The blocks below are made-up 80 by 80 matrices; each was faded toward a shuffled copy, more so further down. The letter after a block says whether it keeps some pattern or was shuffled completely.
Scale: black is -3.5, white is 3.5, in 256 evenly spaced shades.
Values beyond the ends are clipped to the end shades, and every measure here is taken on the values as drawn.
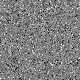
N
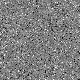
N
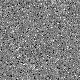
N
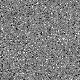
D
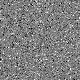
N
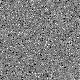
N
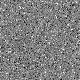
N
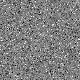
N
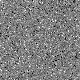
N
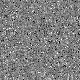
D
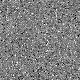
N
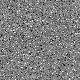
N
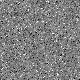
N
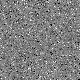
N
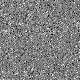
D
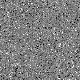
D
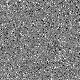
D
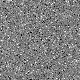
N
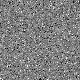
N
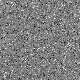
D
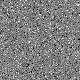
N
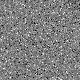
N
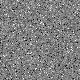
N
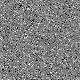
D
